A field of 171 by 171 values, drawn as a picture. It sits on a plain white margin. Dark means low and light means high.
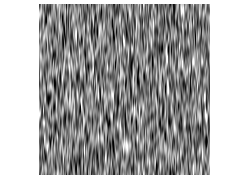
Slope: none. Histogram: bell-shaped. Mirror symmetry: none. Grain: streaks running down. Average level on the scale: 50%.
